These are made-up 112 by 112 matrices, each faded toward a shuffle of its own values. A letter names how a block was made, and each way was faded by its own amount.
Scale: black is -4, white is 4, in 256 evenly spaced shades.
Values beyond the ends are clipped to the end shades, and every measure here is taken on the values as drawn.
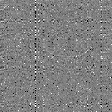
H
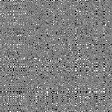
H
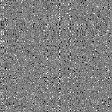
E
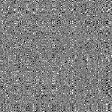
H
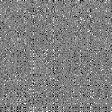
H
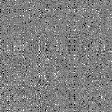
E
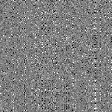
E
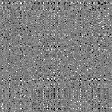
H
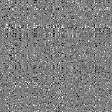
H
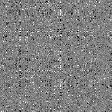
E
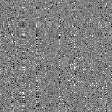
E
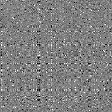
H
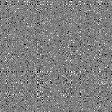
H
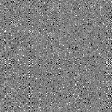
E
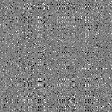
H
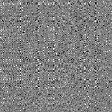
H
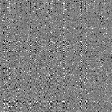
H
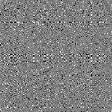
H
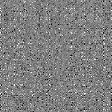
E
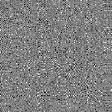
E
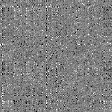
E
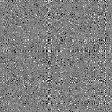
H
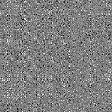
E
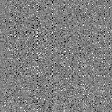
E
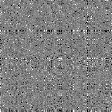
H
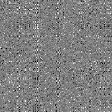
E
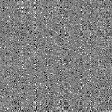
E
